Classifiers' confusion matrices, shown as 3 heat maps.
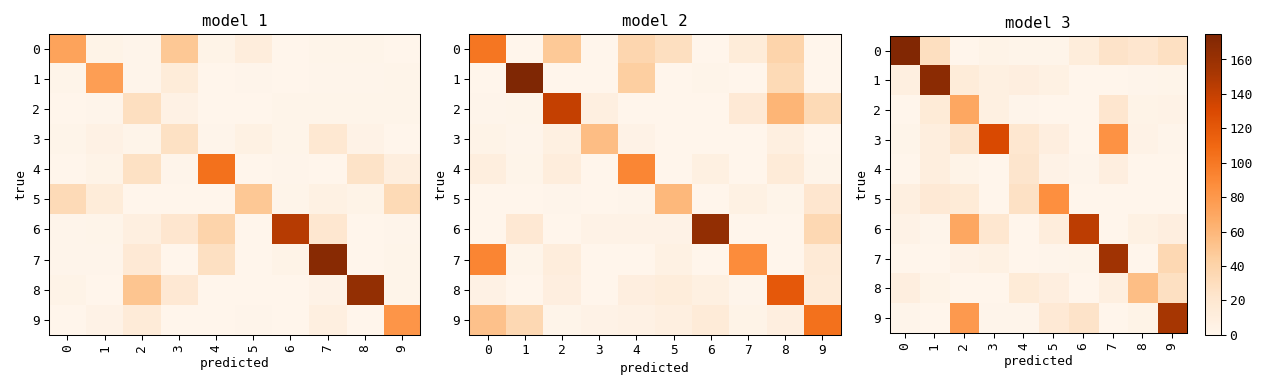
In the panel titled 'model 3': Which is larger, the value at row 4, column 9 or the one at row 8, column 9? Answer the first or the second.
the second
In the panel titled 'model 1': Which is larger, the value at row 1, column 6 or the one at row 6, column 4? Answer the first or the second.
the second
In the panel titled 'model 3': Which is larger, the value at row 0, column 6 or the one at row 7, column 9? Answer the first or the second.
the second
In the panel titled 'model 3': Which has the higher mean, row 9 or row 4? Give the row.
9
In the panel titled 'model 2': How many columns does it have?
10
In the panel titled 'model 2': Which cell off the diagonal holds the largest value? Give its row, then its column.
7, 0
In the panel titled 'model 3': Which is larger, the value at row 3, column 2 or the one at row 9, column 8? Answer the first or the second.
the first
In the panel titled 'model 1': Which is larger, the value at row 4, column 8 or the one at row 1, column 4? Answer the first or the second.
the first
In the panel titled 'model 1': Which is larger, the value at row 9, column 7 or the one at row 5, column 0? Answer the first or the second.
the second
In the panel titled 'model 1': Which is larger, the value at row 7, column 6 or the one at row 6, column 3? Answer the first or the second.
the second
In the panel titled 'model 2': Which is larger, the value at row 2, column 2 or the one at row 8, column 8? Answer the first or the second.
the first
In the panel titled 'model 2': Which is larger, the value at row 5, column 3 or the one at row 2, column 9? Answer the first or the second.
the second
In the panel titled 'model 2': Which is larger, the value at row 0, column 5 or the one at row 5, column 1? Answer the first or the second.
the first
